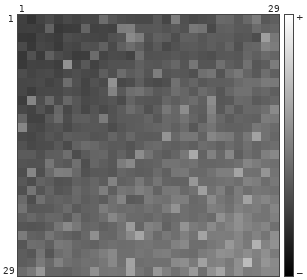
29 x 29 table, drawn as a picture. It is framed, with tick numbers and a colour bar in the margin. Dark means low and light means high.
Fine speckle covers the field. Values rise toward the bottom right. Neither half mirrors the other. The top left is the ninth with the lowest average. The bottom right is the ninth with the highest average.
